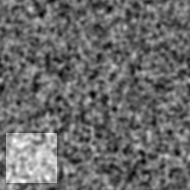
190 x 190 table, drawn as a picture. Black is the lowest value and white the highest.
Stripes: none. Average level on the scale: 40%. Ninth with the highest average: bottom left. Odd patch: higher, in the bottom left.
